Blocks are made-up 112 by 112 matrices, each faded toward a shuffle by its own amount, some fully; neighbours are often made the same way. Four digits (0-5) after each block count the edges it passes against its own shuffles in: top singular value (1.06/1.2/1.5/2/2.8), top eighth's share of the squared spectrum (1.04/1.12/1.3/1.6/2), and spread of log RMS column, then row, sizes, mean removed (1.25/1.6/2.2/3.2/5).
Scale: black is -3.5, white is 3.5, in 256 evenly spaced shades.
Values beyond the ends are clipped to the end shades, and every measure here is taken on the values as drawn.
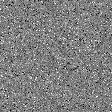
2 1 0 0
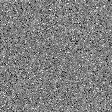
0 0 0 0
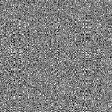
4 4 3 2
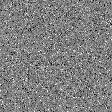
2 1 0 0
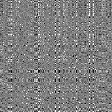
5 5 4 3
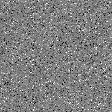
3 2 1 0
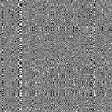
5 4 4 3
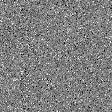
3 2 1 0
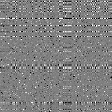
5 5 3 4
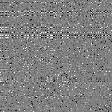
5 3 2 3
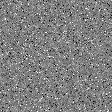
0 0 0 0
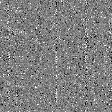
3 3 2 1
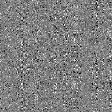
4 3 3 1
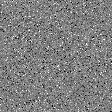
2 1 0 0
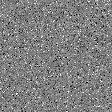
2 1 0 0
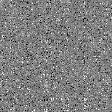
3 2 2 1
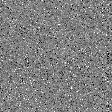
3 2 1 0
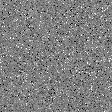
0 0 0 0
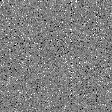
3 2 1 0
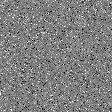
0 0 0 0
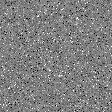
0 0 0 0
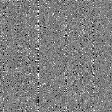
4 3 3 1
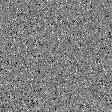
0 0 0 0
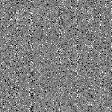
4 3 3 1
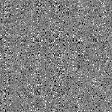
4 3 3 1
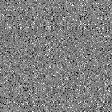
4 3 1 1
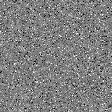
3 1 0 0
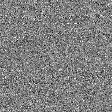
0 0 0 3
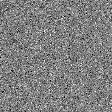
0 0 1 0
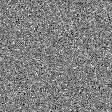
0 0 0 0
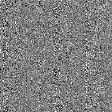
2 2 4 0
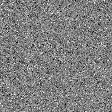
0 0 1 0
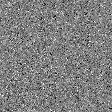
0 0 1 0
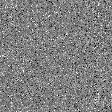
0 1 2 0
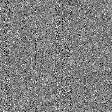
1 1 3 0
